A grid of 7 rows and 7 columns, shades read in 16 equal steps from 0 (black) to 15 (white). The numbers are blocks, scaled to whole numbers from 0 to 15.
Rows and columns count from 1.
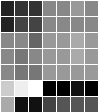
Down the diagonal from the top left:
2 4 6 9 9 1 5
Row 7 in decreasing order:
10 5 5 5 4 1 1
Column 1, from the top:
2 2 8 8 8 12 10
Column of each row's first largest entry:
6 4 6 6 4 3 1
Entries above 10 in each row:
0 0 0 0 0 3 0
